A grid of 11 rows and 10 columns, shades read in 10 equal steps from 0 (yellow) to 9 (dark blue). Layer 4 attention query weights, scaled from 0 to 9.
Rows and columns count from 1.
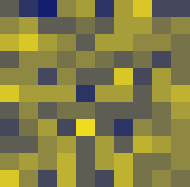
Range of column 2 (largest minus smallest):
7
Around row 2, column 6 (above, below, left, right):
8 3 5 3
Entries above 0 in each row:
10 10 10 10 10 10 10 9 10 10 10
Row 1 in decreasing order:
9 8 8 7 7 6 4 3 3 1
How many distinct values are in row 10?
5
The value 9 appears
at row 1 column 3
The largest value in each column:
7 8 9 7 8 8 8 7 7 7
